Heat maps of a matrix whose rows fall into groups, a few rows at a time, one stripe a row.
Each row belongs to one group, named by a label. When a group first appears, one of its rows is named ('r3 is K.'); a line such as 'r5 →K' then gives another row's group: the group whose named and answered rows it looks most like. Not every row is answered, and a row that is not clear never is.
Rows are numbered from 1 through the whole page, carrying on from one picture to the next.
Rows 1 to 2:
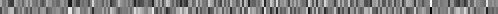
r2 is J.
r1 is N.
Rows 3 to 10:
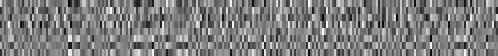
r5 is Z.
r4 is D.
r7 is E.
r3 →N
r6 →D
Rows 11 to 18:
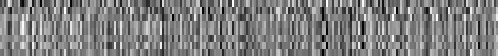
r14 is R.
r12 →Z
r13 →Z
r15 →R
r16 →Z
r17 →R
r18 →Z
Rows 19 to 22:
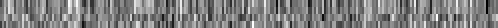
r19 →J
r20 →J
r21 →Z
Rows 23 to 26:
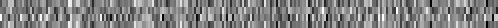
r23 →J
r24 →E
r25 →R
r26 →J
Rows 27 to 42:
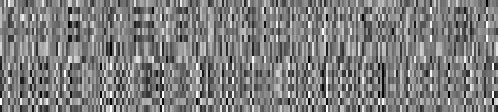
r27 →J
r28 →N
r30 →N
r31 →E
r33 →R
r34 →R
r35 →J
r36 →D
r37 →Z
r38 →D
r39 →Z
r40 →D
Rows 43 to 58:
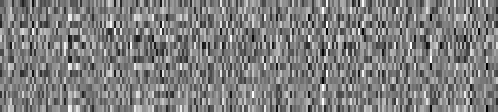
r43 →D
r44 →E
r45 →J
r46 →D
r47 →R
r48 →N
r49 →Z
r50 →Z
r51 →N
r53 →D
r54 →Z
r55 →E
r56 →J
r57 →E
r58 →J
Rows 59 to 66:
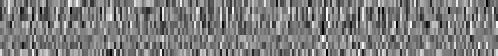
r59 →J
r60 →D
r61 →D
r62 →Z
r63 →Z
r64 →E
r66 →R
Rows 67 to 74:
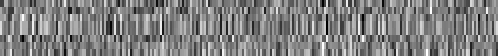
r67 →Z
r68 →N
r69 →R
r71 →R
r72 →D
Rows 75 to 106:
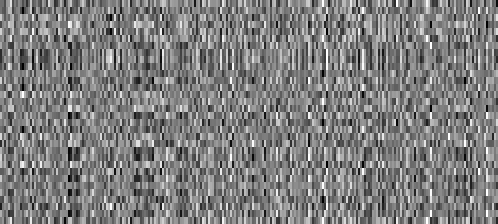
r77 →R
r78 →J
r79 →R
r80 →E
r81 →N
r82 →D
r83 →D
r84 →D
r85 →Z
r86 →N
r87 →D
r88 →R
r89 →E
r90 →J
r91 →N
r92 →Z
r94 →R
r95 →J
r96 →N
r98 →R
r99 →D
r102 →N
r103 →Z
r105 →N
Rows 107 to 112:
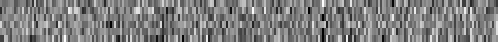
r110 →R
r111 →Z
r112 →Z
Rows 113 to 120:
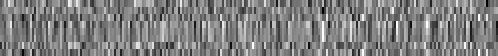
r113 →J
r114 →Z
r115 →D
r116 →E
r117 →E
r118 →E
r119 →J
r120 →D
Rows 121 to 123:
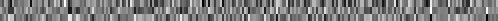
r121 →Z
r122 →N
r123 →J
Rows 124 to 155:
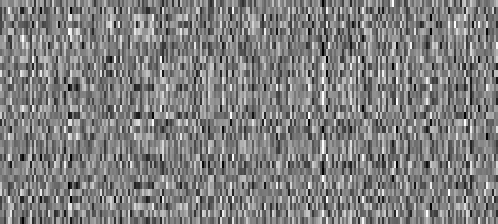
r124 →Z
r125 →D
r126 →J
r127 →D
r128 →J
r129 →R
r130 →Z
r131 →Z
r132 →R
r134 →R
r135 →E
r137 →E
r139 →R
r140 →N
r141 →J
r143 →J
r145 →E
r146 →D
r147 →Z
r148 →Z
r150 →N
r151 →R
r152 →D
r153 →J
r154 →E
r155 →D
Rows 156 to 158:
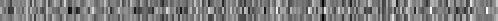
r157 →N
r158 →Z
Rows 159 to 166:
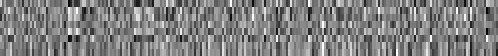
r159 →N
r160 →J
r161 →J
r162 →E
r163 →J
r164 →N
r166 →E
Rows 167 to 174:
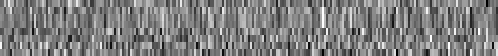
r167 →J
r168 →E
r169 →E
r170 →E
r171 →D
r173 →R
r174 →Z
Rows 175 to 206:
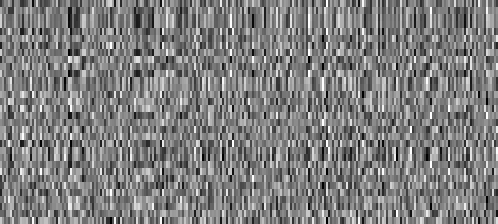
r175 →D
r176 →N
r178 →N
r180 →Z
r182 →N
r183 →J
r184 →Z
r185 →N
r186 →E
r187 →E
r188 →R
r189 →J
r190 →R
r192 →E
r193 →Z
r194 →R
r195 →D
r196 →Z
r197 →Z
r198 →N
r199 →R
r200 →J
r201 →Z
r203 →J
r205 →E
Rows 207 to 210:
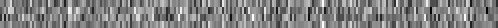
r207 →E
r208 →J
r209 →J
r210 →E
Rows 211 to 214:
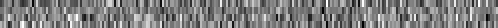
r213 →J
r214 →R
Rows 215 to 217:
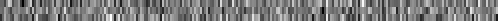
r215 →D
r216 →Z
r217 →D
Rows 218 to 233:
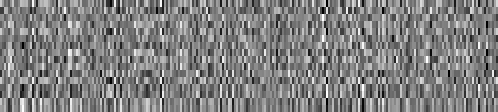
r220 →E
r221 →J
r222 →R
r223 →E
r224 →D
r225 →J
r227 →J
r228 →D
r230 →D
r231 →D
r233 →R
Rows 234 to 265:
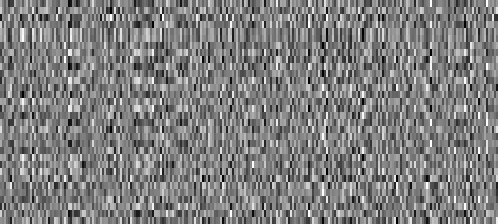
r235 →R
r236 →D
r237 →N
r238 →R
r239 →R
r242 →Z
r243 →N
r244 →Z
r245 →J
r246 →E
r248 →R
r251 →N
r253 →E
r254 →N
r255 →D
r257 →J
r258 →R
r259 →Z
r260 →E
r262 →D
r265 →Z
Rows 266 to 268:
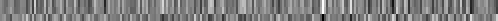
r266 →E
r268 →Z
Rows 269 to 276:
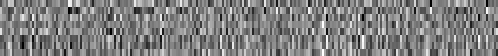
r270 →N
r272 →E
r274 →D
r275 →D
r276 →E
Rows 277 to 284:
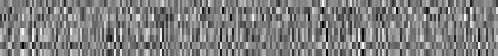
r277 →E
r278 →Z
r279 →J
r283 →D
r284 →R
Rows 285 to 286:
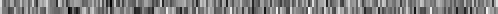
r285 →R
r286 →N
